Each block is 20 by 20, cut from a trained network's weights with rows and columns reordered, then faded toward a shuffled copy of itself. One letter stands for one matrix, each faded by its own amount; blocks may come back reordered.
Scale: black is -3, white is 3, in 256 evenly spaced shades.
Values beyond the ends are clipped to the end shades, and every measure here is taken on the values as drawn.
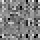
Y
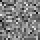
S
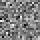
S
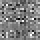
Y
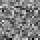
S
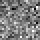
S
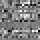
Y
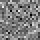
S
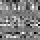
Y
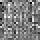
Y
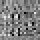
Y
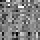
Y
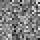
S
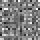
Y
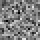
S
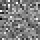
S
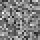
S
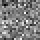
S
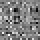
Y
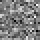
S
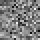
S
